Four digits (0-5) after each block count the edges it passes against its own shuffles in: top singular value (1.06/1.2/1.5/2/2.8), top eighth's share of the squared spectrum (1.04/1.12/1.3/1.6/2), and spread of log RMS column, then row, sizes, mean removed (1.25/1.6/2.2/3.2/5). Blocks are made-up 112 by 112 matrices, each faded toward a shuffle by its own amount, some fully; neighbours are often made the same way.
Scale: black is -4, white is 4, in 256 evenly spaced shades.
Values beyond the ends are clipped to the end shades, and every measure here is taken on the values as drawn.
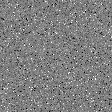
0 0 0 0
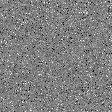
2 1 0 0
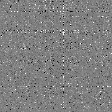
3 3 2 2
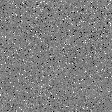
0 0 0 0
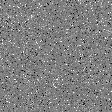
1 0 0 0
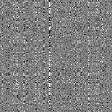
5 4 3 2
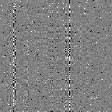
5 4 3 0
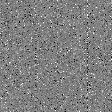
4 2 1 0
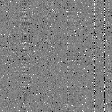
4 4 2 0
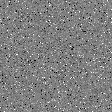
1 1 0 0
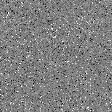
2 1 0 0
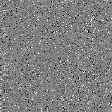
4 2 1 0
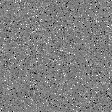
3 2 1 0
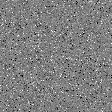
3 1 0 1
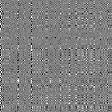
5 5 4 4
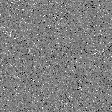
2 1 0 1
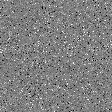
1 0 0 0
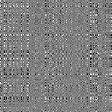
5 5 4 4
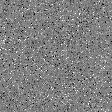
2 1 0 0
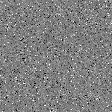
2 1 0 0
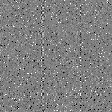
4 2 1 1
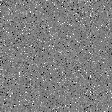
3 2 1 0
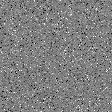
3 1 0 0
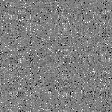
4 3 2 1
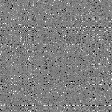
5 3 2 2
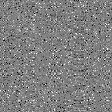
4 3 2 2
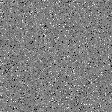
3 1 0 0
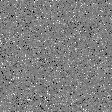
2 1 0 0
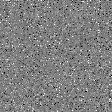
3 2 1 0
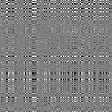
5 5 4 4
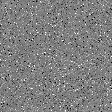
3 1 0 0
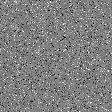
0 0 0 0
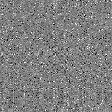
4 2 1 1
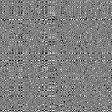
5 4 3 3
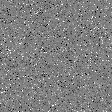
0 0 0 0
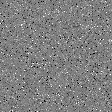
0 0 0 0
